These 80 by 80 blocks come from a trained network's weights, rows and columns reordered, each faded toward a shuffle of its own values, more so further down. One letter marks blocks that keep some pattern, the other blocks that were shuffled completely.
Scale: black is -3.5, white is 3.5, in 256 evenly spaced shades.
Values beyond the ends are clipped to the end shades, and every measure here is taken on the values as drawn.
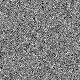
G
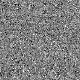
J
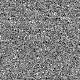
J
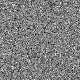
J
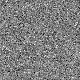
G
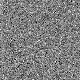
G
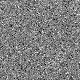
G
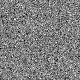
G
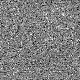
J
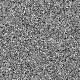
G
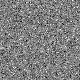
G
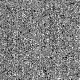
J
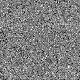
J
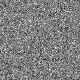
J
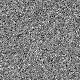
G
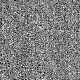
J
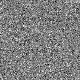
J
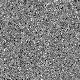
G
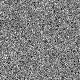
G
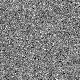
G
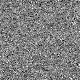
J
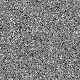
G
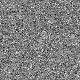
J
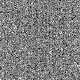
J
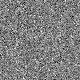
G
